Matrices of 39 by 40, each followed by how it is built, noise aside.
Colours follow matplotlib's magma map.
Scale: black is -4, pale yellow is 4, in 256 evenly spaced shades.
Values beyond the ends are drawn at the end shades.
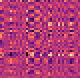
low rank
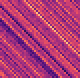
Toeplitz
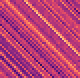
Toeplitz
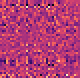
low rank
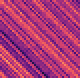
Toeplitz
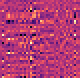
low rank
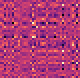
low rank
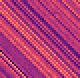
Toeplitz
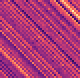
Toeplitz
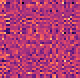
low rank
